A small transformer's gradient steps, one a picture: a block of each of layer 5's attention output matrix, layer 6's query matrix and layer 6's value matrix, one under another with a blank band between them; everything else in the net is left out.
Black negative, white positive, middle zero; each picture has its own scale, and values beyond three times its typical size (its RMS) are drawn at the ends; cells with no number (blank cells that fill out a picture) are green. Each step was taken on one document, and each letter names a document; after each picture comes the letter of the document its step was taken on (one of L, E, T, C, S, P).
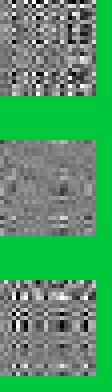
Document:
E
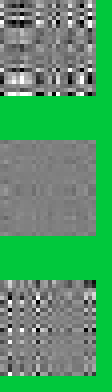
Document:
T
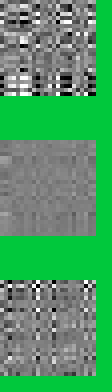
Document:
T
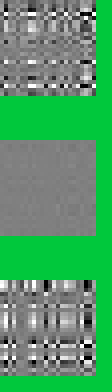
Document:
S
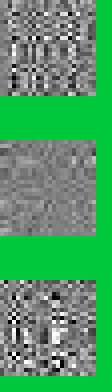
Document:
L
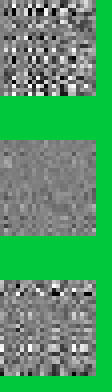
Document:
L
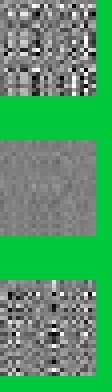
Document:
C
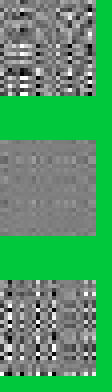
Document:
T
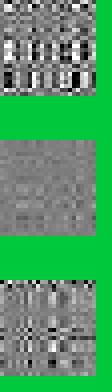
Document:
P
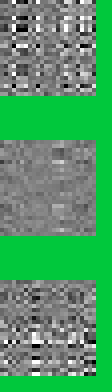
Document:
E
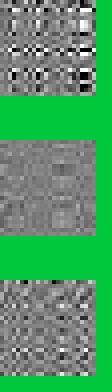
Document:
E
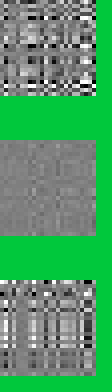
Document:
S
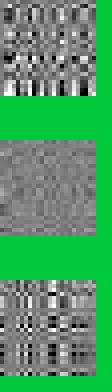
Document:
P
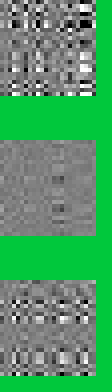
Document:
E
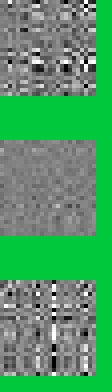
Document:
C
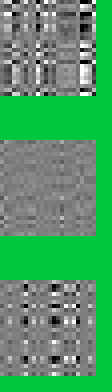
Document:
E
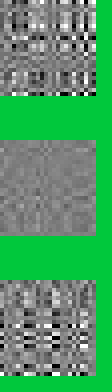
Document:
C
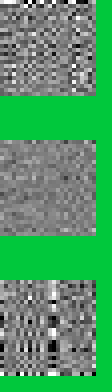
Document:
P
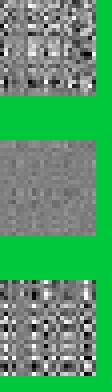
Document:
S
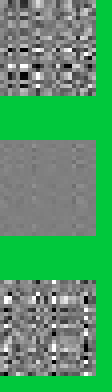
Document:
C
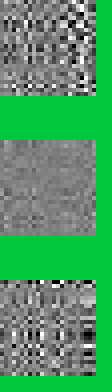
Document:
L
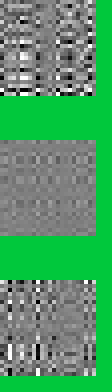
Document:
T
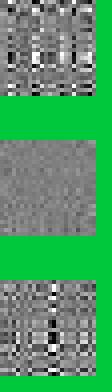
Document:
C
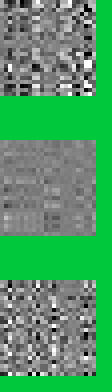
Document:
C
